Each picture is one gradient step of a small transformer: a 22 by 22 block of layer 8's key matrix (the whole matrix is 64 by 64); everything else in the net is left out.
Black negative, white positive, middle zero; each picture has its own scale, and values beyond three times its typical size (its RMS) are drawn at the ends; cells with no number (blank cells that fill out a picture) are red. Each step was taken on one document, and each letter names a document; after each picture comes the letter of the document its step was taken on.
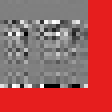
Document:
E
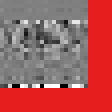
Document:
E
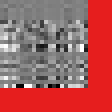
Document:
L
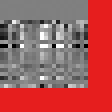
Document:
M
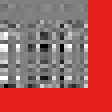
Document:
L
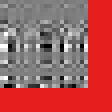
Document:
L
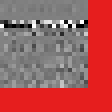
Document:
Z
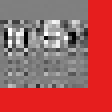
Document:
E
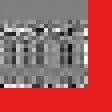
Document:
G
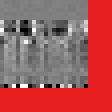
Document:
G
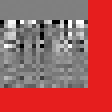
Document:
M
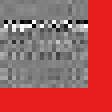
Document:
Z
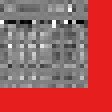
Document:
Z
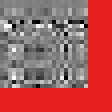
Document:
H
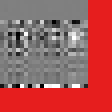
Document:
E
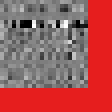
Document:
Z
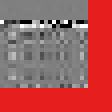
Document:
Z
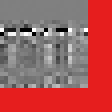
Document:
G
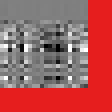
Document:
L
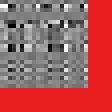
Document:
L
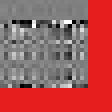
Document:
Z
